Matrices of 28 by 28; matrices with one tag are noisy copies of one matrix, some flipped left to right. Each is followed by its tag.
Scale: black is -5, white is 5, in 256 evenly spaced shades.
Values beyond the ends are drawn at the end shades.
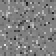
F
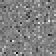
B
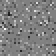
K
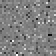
B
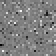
K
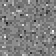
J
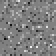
F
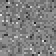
B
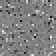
J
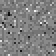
K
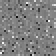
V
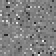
B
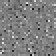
V
